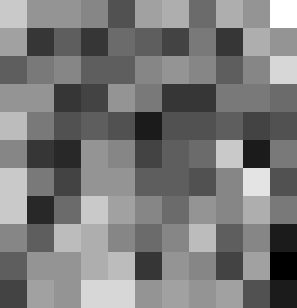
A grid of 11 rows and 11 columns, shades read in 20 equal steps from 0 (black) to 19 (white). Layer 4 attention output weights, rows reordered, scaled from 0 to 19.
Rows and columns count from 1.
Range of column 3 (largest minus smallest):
11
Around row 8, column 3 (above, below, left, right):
5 14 3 15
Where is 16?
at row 3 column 11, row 11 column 4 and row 11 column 5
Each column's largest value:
15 12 14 16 16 12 13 14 15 17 19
